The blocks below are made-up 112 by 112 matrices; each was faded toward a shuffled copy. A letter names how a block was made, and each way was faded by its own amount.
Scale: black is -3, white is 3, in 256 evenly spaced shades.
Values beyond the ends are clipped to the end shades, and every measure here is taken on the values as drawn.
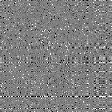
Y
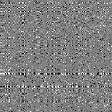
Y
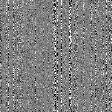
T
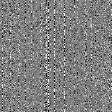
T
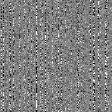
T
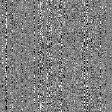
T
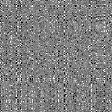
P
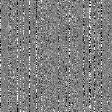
T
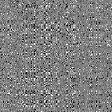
P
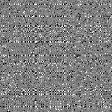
Y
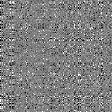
P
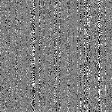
T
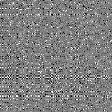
Y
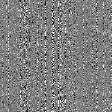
T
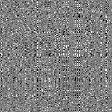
P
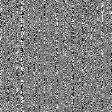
T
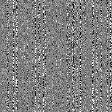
T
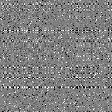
Y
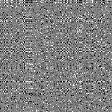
Y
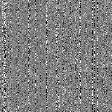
T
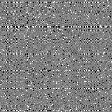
Y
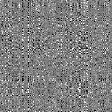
P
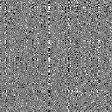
P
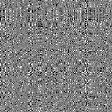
P
